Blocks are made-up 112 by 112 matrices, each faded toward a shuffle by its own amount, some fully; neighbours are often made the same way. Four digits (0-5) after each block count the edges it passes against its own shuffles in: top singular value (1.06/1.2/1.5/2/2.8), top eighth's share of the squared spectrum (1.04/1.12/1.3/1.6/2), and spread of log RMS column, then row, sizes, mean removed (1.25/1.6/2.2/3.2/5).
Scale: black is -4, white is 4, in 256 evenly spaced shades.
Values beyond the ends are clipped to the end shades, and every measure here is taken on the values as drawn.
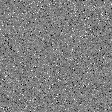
0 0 0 0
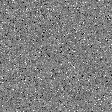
0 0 0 0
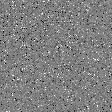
2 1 0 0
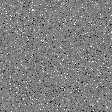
0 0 0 0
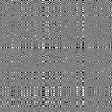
5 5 4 4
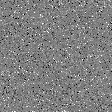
3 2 0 0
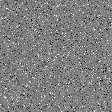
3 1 0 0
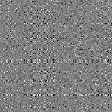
5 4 3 3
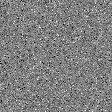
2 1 0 0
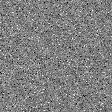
1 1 0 0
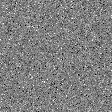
1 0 0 0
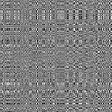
5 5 4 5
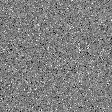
2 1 0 0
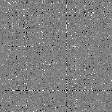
3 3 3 2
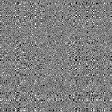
5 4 3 3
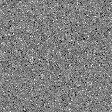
3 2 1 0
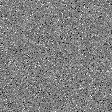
2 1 0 0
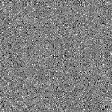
4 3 2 2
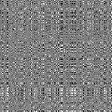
5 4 4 4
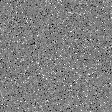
0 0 0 0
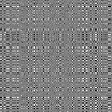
5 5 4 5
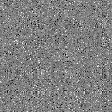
4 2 1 1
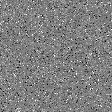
3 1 0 0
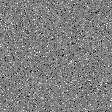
2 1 0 0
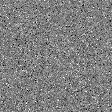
0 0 1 0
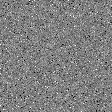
0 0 0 0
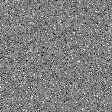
0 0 0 0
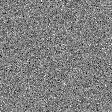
0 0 0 0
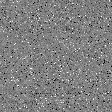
2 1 0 1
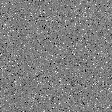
2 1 0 0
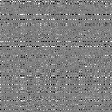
5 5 2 4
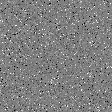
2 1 0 0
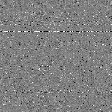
4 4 0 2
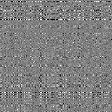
5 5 3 4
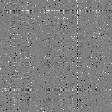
5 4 2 2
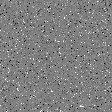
2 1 0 0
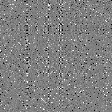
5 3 2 1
